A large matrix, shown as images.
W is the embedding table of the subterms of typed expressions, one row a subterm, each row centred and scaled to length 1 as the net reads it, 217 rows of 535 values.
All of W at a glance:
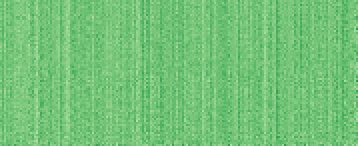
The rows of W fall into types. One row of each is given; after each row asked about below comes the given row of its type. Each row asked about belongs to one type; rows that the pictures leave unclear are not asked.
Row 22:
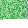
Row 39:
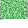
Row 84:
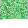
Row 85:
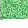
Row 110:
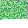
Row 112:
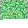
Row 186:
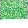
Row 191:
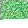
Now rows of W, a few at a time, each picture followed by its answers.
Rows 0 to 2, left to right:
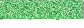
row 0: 85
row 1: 39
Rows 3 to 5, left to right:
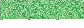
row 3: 22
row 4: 85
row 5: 112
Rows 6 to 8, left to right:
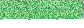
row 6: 110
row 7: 186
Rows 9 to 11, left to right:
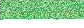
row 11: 191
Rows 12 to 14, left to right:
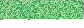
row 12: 191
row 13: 85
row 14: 110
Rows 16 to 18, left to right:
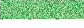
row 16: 39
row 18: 191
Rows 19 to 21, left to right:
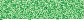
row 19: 85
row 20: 110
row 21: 84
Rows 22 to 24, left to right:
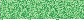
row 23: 22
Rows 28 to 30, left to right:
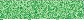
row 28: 186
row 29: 84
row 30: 22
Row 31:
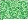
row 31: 39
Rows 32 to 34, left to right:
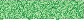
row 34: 191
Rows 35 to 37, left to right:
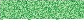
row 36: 110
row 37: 191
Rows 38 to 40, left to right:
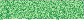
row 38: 84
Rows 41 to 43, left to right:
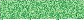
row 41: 22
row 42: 22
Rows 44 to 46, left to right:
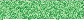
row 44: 112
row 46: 39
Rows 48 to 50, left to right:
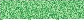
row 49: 186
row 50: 84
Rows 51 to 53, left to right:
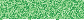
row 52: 22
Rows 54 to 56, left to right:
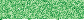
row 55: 191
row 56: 112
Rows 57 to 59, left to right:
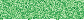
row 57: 84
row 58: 39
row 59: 39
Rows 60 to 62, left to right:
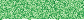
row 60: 110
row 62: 39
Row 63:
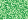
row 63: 84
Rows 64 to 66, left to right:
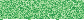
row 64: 112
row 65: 186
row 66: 110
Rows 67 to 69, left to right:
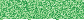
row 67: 110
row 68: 22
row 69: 110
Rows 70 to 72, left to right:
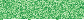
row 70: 84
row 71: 110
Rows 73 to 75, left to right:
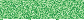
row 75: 110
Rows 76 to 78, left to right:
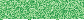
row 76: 110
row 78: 186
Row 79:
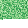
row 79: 84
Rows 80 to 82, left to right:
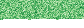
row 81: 84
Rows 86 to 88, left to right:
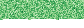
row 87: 110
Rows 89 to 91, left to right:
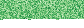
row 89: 39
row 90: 186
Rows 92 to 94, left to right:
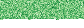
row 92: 39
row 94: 186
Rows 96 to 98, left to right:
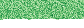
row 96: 186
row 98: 39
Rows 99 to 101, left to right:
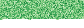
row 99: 110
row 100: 39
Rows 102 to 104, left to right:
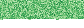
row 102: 22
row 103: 85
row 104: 112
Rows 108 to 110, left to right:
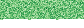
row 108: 39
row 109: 112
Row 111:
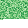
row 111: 39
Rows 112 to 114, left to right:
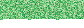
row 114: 39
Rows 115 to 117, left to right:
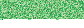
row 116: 191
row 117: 110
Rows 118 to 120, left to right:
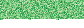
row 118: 191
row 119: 84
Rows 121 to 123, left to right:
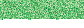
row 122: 84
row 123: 186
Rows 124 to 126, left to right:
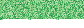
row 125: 22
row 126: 22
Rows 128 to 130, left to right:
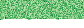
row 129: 191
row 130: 84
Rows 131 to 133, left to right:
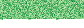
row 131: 84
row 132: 191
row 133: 191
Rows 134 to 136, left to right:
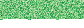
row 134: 112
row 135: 22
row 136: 112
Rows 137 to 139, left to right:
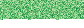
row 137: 112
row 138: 186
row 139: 112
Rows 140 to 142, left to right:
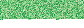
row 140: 22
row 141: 191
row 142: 191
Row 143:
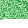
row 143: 110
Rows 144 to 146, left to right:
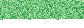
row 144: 22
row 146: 112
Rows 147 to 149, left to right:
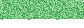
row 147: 84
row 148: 39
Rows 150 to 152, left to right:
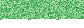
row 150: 110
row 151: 84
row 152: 112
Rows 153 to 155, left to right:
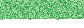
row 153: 112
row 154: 191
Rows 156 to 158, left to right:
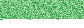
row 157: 112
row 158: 84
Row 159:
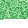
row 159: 39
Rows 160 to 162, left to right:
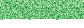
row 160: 112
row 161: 186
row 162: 186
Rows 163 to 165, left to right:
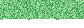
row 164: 191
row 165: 191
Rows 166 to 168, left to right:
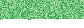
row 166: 22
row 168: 84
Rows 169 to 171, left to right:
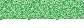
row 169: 85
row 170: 85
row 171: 110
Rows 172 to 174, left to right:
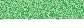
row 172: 39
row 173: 22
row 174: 84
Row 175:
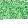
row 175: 112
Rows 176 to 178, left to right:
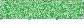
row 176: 84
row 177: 22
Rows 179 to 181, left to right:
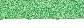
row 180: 186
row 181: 191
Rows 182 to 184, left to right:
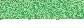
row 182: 39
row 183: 84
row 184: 39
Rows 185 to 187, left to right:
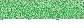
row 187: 186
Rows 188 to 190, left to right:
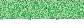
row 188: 22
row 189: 84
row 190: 39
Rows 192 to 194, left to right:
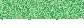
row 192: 84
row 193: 22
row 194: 110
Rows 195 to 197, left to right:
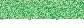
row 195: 191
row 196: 112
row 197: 110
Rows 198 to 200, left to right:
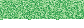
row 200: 39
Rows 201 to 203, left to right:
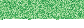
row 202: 191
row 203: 22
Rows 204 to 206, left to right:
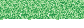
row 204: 186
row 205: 186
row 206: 112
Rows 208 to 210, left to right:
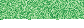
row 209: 112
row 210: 186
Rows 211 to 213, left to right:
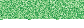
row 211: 112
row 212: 191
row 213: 186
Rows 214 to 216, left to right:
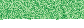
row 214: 186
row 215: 84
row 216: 84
